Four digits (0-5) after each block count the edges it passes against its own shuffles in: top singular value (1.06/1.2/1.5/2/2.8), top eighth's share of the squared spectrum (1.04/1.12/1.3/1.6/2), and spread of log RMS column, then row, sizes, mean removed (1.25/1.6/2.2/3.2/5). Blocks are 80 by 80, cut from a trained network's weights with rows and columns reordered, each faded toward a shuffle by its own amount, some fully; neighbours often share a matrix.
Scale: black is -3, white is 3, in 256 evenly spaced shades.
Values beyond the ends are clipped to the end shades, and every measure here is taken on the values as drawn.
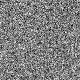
2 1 0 0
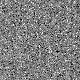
1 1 0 0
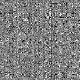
3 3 1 3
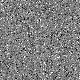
0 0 0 0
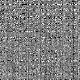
3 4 1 3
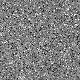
0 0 0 0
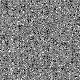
1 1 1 0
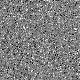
1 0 0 0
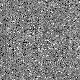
1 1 0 1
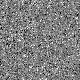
0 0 0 0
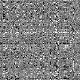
3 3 3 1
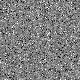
0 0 0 0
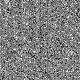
1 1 0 1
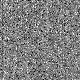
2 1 0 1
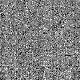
2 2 0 2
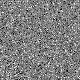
0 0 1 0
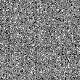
1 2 0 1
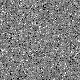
0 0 0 0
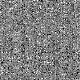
2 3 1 2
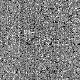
2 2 0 2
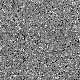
1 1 0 0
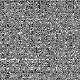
3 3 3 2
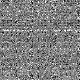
3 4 3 2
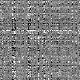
4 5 4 2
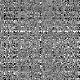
4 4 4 2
